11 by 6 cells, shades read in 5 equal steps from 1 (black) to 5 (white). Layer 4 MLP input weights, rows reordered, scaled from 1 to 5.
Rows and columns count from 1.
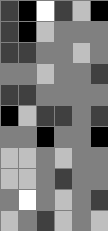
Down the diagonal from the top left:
2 1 3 3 3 2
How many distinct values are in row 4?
3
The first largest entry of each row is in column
3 3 5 3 3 2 1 1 1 2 1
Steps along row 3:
same up same up down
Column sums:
30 32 33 33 35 27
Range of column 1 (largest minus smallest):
3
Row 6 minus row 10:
-2 -1 -1 -2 0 0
